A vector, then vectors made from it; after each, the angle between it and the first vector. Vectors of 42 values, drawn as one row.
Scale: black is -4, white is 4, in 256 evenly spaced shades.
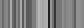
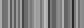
partly aligned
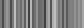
partly opposed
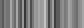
partly aligned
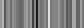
partly opposed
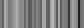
orthogonal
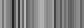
partly aligned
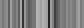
nearly parallel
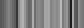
orthogonal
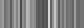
nearly opposite
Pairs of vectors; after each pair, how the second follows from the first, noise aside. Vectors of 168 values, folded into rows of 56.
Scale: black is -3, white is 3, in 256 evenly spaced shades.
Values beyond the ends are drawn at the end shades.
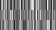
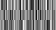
negated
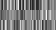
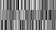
negated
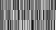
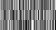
negated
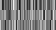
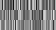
sign-scrambled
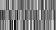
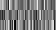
copied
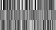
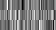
shuffled
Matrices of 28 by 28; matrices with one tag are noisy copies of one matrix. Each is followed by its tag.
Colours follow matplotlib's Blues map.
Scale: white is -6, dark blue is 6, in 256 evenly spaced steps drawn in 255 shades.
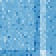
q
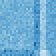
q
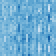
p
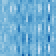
p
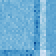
q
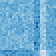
q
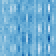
p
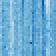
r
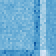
q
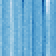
r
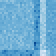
q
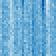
r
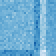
q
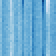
r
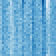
r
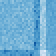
q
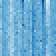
r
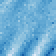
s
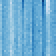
r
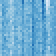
r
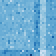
q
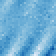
s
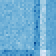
q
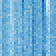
r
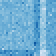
q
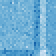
q
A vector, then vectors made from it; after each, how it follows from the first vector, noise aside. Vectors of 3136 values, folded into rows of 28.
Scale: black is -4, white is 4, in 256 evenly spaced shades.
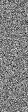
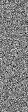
copied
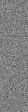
shrunk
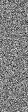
copied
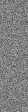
shrunk
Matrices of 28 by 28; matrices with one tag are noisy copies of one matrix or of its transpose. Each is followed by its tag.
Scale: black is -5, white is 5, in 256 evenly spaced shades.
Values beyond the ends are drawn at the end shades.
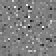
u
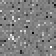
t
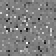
u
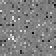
t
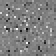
u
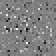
u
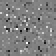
u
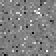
t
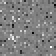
t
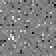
t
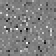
u
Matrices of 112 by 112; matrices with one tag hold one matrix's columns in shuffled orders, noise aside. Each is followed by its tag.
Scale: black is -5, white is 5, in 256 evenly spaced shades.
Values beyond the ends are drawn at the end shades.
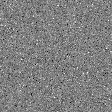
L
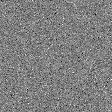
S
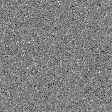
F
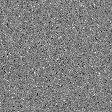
L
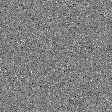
F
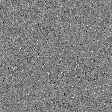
L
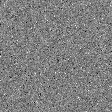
L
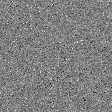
F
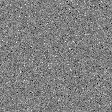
F
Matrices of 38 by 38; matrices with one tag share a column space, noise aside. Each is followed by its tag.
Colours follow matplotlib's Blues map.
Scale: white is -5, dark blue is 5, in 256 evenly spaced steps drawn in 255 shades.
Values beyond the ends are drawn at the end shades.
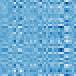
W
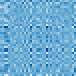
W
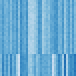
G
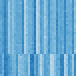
G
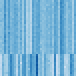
G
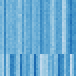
G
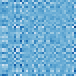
W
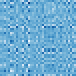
W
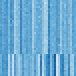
G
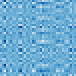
W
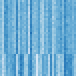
G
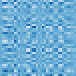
W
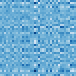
W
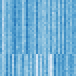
G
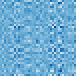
W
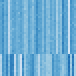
G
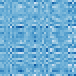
W
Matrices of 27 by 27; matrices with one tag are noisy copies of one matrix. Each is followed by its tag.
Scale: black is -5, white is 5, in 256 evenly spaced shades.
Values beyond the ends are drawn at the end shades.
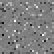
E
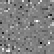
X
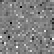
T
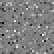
E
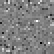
X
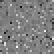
T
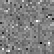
X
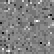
X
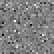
E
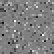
E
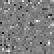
X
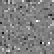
X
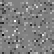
E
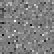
E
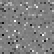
E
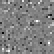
X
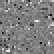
X
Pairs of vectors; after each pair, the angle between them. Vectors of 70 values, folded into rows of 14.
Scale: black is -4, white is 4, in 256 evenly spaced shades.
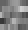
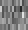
partly opposed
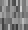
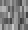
orthogonal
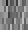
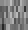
partly opposed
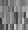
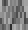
partly aligned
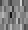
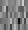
orthogonal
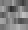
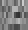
partly opposed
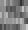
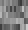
nearly parallel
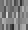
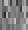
partly aligned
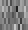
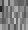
partly opposed
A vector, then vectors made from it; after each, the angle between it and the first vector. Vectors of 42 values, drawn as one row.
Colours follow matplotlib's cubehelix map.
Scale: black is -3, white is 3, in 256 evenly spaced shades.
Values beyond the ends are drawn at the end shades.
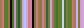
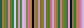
partly aligned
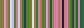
nearly opposite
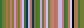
orthogonal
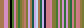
partly aligned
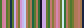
partly aligned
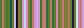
partly aligned
